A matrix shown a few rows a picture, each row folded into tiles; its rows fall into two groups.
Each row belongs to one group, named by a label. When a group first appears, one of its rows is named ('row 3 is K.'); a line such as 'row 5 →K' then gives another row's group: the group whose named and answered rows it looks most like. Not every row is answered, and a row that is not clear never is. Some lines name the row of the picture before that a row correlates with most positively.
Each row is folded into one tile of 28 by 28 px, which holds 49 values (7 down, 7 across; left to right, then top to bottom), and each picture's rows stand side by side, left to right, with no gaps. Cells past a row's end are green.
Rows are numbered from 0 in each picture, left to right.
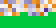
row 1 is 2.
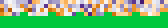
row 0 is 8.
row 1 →8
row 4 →8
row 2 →8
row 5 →8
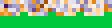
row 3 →8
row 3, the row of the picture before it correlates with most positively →5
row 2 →8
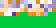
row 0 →8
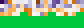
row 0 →8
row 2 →8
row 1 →8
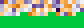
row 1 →8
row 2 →2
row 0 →2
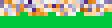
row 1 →8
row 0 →8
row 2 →8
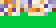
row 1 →8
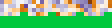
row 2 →8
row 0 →8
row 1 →2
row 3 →2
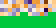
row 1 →2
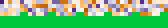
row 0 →8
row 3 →8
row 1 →2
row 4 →2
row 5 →8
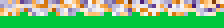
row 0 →8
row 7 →2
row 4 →2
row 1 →2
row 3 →8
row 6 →8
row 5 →8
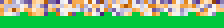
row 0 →8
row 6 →2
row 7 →8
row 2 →2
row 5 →2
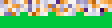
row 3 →2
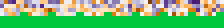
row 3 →8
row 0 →2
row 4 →8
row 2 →2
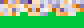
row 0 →2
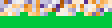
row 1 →8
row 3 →2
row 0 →2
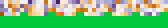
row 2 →8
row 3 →8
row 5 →2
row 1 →8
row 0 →2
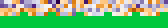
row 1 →8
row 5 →8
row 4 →8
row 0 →8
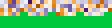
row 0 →8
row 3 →2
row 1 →2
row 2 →8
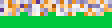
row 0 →2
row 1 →2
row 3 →8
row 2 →2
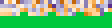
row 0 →8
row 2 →2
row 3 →8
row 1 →8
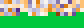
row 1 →8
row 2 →2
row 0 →2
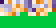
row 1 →8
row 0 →8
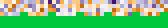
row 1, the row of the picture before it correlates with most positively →0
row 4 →8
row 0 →2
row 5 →8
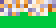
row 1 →8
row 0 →2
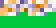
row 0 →8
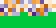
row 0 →2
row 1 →2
